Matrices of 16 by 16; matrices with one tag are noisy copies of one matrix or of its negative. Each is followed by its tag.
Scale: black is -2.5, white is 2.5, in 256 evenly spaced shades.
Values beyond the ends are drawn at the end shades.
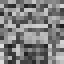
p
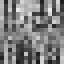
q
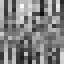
q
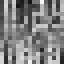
q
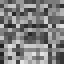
p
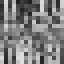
q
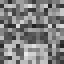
p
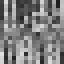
q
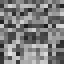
p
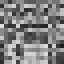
p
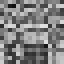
p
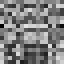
p
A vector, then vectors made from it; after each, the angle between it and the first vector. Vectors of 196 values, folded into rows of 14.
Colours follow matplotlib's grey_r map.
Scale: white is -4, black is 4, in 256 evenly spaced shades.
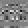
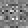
nearly parallel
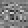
nearly opposite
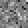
partly opposed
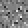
orthogonal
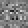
nearly opposite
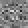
nearly parallel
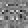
nearly parallel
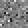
orthogonal
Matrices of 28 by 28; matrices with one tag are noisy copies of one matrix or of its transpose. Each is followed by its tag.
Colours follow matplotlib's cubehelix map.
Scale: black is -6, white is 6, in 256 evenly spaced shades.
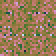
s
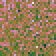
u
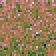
u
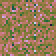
s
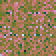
s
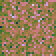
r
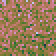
u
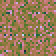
s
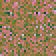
s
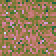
r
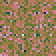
s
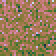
u
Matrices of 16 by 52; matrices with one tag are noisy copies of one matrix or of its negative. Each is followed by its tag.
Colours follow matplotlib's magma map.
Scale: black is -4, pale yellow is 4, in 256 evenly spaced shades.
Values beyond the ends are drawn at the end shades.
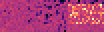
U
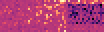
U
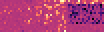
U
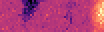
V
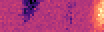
V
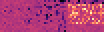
U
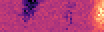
V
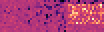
U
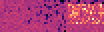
U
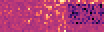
U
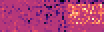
U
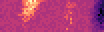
V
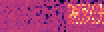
U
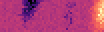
V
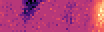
V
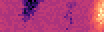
V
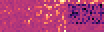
U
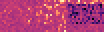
U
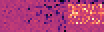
U
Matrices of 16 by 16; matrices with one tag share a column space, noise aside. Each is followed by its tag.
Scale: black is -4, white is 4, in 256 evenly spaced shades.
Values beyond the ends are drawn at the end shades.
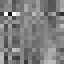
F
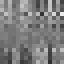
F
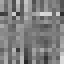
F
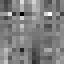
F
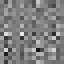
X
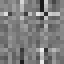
F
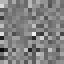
X
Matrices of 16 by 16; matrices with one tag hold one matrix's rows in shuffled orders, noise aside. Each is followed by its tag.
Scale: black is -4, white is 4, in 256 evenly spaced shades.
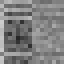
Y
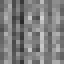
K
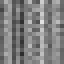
K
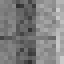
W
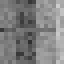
W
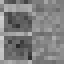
Y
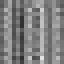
K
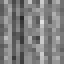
K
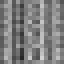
K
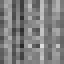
K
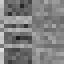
Y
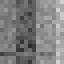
W
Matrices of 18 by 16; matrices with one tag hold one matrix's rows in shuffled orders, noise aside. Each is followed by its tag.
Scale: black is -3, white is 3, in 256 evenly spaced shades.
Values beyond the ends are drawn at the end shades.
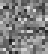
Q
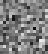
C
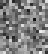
C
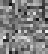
Q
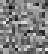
Q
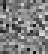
C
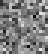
C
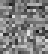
Q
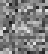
Q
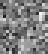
C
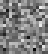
C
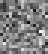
C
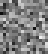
C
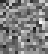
C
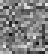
Q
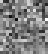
Q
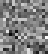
Q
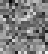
Q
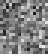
C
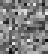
Q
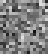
C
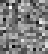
C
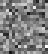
Q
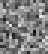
C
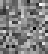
C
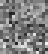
Q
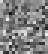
Q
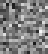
C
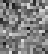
C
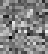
Q
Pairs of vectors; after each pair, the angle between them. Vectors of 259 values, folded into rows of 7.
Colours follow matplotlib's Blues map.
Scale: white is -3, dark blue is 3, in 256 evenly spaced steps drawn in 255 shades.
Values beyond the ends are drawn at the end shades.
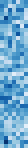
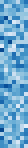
partly aligned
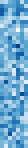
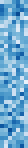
nearly parallel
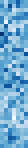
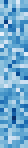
nearly opposite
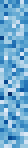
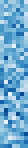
nearly opposite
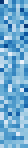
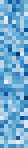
orthogonal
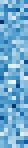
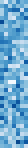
nearly parallel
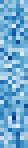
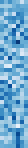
nearly parallel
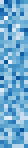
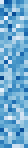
nearly parallel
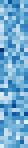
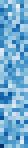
nearly opposite
